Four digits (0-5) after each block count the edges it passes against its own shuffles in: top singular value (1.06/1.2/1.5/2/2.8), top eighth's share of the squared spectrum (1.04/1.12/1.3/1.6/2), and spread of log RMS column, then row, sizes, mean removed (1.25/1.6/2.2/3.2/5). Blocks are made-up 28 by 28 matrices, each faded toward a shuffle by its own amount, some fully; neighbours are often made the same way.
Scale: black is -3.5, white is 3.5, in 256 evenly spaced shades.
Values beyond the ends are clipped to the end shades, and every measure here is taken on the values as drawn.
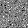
0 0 0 0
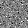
0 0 0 0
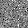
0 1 0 0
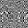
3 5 2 2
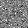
1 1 0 0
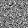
2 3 1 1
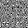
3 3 0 1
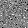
0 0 0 0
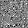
2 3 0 0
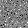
0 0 0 0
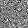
1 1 0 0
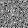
2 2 0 1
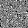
0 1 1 0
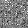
2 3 1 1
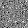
2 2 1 0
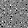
2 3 1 1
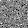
0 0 0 0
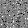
2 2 0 0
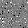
3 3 0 0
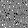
1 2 1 0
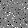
0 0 0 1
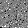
1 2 0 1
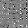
3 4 2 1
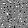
2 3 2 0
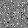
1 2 0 0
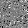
2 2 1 0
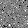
1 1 0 0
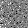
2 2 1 0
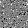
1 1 0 0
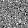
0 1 0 0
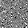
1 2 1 0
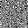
1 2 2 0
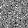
0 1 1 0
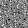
0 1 0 0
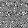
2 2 0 1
